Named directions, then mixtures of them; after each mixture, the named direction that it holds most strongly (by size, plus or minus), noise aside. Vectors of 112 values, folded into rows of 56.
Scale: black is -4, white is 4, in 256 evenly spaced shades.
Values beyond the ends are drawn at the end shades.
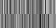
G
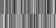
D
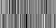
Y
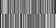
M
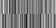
Y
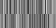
G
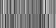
G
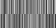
M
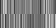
M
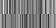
G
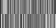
M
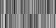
D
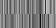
G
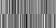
Y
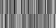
D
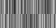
D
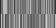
M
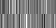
Y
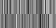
G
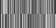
M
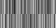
D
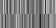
G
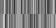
D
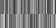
D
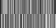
M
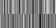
G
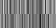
G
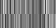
G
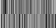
M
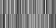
G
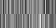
G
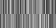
G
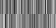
D
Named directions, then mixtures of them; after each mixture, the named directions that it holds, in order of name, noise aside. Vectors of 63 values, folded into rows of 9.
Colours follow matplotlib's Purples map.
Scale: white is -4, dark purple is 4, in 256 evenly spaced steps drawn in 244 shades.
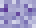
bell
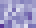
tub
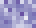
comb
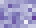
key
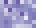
comb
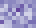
bell, tub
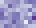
key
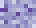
bell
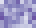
comb, key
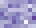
key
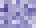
bell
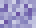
bell, tub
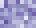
bell, comb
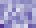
tub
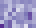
tub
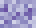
bell, tub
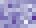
key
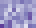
tub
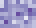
bell, comb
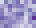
comb, key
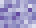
bell, key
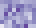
tub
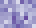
comb, key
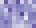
comb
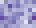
comb, key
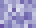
comb, tub
